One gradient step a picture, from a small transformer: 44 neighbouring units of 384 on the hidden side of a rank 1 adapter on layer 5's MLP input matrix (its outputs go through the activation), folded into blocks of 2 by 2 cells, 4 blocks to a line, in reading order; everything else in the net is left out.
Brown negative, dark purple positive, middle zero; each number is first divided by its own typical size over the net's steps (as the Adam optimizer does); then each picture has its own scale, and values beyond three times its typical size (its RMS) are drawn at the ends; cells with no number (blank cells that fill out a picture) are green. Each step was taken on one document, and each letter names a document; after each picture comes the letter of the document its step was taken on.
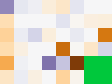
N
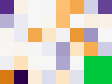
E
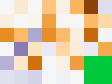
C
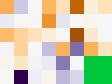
E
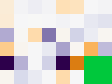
N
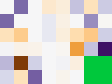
C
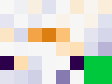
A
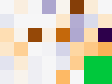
A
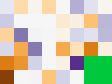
A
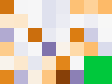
E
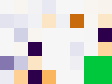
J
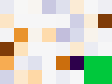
A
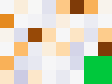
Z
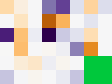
C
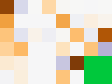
N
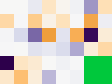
Z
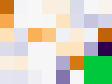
N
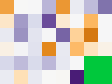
E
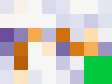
A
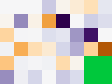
C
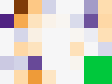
J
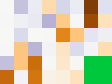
Z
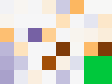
N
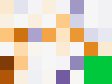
A
